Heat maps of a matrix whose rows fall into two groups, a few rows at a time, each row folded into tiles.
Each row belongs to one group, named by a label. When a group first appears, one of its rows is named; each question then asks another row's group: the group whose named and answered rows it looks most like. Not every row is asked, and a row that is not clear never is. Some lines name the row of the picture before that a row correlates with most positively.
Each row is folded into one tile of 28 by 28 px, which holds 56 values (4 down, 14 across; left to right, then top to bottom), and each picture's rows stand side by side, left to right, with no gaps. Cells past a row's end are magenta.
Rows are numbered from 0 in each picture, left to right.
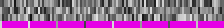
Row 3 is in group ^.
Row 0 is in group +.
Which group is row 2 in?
+
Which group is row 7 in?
+
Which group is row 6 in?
^
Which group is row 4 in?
+
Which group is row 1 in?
+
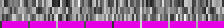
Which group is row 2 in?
+
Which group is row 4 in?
^
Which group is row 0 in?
^
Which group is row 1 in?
^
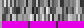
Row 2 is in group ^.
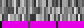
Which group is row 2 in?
^
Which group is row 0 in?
^
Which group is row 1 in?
^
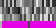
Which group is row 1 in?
^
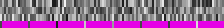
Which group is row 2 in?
^
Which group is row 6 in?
^
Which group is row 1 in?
^
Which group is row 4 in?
+
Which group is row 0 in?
^
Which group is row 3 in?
+
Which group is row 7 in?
+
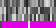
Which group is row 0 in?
^
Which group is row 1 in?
+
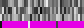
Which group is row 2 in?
^
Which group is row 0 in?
^
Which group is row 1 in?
+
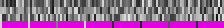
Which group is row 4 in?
^
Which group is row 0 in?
+
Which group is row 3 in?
+
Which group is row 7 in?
^
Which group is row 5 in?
^
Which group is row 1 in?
+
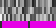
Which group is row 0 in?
^
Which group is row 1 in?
^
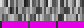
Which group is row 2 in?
^
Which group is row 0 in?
^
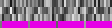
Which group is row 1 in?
+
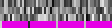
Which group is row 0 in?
+
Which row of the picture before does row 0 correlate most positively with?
1
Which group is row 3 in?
+
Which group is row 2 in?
+
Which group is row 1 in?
^
